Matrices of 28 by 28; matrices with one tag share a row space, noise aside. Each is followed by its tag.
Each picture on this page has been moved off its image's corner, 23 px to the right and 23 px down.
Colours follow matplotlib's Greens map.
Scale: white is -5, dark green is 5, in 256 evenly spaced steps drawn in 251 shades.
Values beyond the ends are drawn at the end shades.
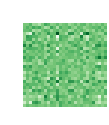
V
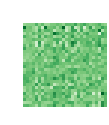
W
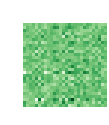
W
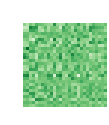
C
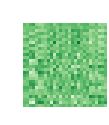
C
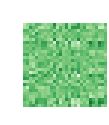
C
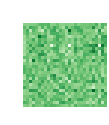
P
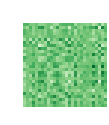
P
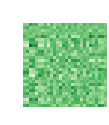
C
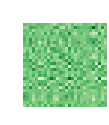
P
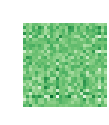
V
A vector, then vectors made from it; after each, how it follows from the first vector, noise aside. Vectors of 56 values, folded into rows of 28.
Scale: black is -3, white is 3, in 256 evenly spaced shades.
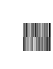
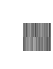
shrunk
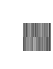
shrunk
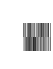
negated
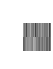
shrunk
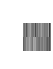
shrunk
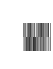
negated
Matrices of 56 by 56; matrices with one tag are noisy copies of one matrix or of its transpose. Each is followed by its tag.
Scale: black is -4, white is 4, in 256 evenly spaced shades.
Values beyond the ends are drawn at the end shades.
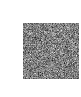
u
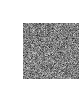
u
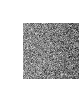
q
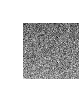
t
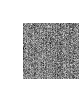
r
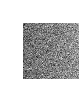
t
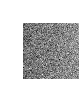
t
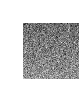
t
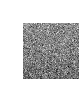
q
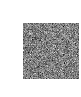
u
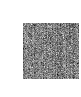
r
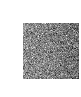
q
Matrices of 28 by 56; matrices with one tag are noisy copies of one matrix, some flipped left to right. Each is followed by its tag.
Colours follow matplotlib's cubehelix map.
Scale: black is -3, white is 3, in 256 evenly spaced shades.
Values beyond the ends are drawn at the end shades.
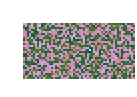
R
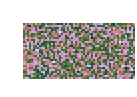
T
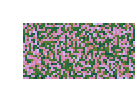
T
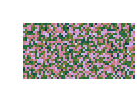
R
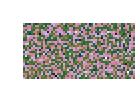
R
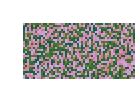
T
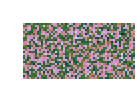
R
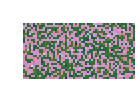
T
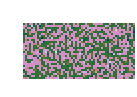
T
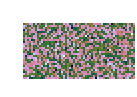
T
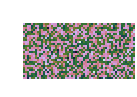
R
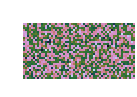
R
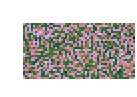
T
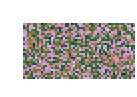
R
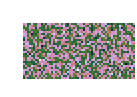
R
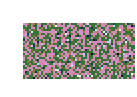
R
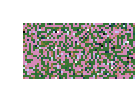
T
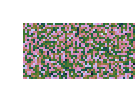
T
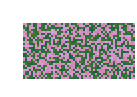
R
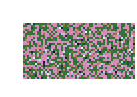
R
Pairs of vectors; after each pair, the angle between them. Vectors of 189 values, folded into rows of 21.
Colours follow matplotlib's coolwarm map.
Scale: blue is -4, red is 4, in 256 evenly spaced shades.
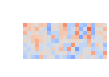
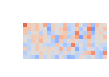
nearly parallel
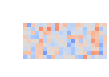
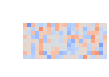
nearly parallel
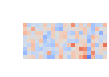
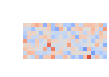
partly opposed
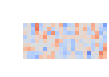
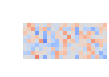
partly opposed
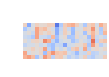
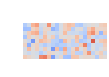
partly aligned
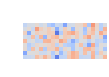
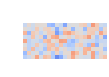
nearly parallel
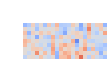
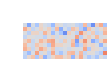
partly aligned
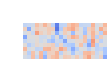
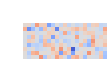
partly aligned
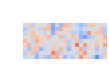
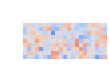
nearly parallel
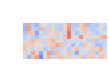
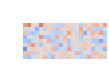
orthogonal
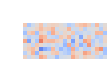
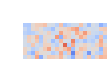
partly opposed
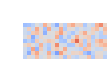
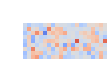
partly aligned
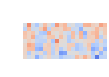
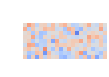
partly aligned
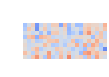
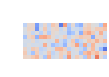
nearly parallel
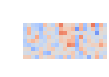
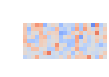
nearly opposite
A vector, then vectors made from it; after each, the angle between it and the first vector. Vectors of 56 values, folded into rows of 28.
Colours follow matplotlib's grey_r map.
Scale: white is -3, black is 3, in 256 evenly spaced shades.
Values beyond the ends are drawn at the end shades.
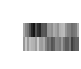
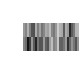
orthogonal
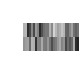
partly aligned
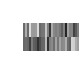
partly opposed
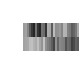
nearly parallel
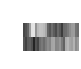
nearly opposite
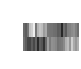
nearly opposite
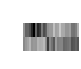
nearly parallel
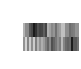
nearly parallel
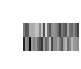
partly opposed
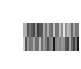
partly aligned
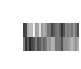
nearly opposite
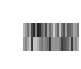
partly aligned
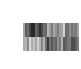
nearly parallel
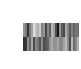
partly opposed
